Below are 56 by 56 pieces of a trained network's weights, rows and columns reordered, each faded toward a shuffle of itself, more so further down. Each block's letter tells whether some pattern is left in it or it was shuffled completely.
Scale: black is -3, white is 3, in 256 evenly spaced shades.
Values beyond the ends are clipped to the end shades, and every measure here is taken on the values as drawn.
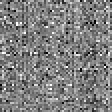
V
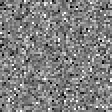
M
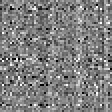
V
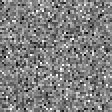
M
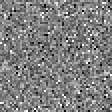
M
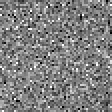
M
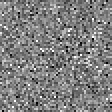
M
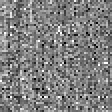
V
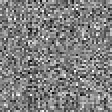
V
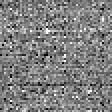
V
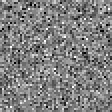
M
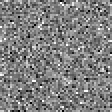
M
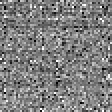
V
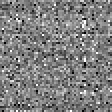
V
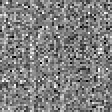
V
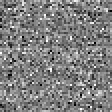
V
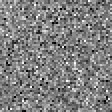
M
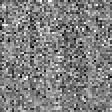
V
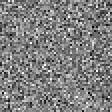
M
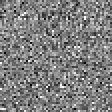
V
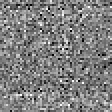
V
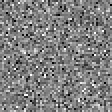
M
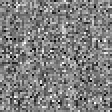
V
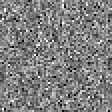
M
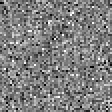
M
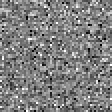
V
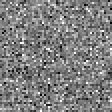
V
